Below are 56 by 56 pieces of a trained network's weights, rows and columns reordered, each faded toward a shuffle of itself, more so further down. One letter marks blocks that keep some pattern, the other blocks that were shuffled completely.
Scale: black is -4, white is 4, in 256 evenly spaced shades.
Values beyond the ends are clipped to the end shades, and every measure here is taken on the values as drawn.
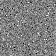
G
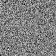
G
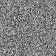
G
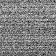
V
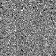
V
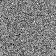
G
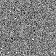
V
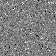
G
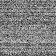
V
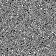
G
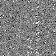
V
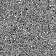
G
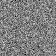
V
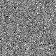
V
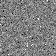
G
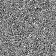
G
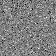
G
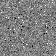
G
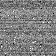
V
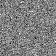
G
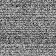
V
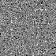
V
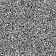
G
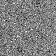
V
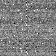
V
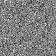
G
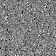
G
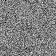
G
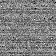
V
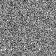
G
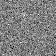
G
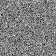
G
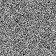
G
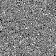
G
